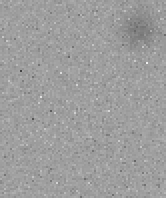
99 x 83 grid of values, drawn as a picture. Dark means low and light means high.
Mirror symmetry: none. Stripes: none. Ninth with the lowest average: top right. Odd rows or columns: none. Dips: one, in the top right. Histogram: heavy tails on both sides. Average level on the scale: 60%.
